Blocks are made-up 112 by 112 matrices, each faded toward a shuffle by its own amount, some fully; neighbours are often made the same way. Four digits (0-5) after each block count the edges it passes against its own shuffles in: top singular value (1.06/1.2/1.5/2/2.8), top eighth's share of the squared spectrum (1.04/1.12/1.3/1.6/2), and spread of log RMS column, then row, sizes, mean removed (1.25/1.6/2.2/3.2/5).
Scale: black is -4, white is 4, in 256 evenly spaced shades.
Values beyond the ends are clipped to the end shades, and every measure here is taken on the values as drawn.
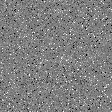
0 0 0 0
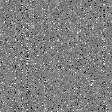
3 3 2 1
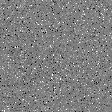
2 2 1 0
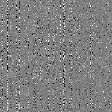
4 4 3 1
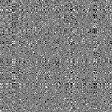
5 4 3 3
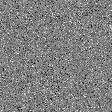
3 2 0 0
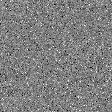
2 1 0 0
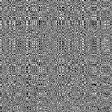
5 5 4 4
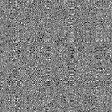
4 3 2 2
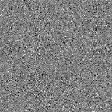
4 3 2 1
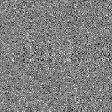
4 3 2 2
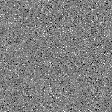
3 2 1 1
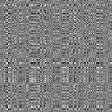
5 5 4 4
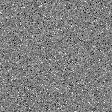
2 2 0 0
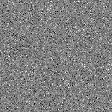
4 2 1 1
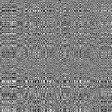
5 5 4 4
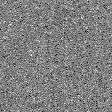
3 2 0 0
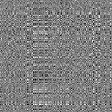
5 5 4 4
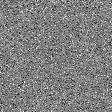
2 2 0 0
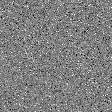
2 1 0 0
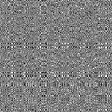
5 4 3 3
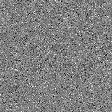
3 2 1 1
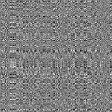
5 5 4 4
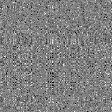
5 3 2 2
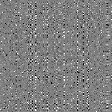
5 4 3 2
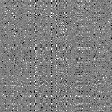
5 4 3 2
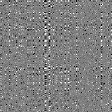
5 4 3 3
